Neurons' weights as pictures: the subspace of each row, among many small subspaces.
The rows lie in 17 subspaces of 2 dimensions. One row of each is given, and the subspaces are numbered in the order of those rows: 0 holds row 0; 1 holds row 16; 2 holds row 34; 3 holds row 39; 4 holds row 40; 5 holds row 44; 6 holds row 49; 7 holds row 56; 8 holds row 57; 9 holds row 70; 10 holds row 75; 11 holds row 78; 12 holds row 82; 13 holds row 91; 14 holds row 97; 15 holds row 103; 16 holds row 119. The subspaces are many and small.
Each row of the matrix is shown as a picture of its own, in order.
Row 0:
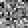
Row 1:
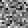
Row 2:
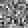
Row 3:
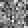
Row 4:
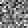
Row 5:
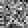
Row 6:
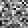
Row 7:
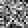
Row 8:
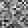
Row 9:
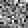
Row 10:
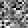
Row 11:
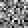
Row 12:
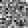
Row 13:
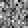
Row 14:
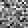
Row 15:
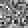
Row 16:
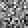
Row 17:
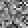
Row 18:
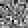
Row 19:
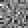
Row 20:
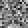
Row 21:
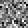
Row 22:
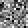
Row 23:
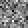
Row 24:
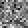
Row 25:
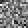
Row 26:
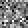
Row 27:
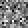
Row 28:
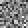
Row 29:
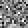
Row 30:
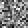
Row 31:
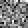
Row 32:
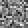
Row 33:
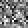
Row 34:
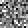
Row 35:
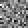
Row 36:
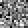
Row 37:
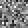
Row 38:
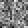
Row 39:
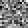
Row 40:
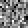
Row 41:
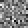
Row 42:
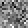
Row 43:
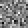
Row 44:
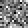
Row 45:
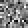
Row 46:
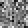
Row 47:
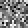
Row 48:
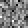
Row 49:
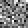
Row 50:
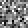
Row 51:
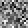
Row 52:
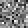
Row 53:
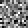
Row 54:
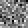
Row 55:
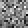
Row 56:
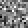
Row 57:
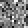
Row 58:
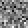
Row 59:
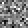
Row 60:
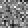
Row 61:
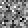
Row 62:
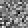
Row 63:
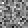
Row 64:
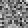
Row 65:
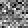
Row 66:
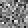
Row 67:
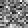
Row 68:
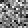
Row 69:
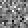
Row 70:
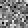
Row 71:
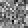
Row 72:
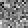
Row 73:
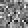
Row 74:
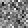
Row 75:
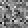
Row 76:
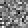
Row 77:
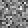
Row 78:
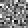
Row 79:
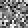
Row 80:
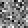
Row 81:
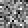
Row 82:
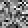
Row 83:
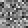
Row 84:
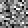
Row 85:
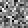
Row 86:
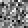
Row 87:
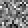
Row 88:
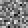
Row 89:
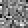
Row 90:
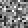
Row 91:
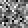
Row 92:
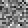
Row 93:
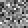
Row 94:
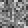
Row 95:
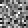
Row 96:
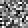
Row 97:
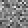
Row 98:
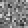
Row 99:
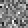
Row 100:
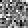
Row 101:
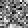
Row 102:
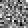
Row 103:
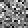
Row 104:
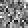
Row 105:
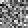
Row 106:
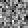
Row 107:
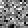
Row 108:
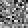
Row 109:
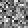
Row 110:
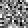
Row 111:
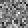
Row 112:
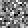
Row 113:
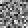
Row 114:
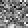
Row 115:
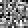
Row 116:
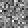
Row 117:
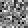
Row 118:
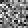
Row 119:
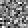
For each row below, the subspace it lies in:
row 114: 1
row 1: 0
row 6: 3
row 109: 10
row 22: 9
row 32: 14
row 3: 8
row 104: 1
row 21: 12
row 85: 10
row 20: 3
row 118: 16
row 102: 3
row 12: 0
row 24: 8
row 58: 7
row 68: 16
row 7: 5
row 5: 5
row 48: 4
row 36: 14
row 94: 8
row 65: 16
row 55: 1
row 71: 8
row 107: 1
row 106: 4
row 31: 6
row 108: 6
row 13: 4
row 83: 0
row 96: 15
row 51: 7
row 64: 3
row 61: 13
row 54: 6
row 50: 4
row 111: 12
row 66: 9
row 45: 1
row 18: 11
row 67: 5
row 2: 11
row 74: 7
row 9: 6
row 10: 15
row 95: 16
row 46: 8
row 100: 0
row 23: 13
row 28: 2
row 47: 9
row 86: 7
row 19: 15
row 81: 5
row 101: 5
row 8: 11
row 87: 12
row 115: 0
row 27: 13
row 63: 10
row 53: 16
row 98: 14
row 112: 2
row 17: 12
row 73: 1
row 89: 14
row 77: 0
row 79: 9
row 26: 13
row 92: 14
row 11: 5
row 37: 9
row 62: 15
